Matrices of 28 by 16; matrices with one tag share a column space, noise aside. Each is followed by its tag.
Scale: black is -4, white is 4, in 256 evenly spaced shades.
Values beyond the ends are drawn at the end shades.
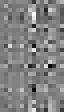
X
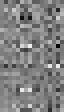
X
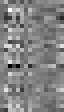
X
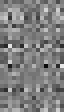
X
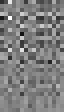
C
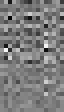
C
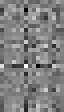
X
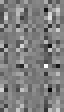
X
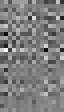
C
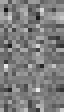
X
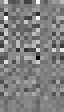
C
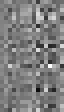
X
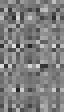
X
